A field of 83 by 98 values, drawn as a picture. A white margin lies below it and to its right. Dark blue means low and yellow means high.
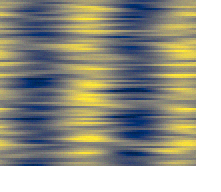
Ninth with the highest average: centre. Stripes: upright, repeating 2 times. Average level on the scale: 50%.
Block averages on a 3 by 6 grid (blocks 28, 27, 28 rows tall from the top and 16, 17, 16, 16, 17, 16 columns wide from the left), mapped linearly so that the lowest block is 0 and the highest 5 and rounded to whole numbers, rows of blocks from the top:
215205
205315
215105
